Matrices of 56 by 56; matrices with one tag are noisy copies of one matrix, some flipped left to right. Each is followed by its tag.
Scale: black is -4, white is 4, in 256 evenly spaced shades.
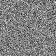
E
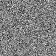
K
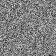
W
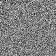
E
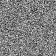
K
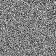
E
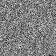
W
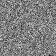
W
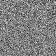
E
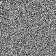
E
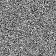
K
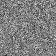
W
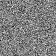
K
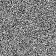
K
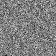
W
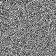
E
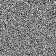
E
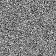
K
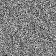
W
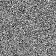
K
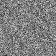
W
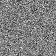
K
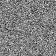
K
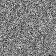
W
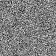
K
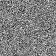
K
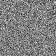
E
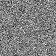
K
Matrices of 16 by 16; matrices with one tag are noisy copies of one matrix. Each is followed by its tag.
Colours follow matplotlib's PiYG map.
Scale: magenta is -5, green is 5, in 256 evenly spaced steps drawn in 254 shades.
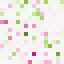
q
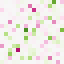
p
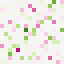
p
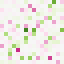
p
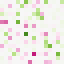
q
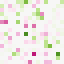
q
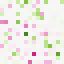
q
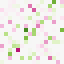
p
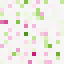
q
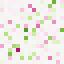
p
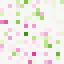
q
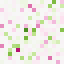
p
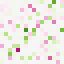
p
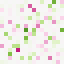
p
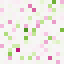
p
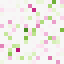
p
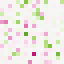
q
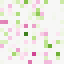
q
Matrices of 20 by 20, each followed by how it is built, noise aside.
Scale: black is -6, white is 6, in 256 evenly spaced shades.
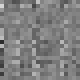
low rank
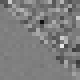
upper triangular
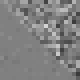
upper triangular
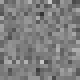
low rank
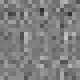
low rank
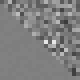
upper triangular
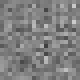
low rank
